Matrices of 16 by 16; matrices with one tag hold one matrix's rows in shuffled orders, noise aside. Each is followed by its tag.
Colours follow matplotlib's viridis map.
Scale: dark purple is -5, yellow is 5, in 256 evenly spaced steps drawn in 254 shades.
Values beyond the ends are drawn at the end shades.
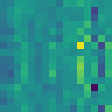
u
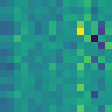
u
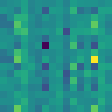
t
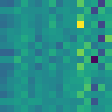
u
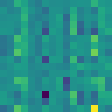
t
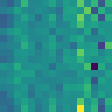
u
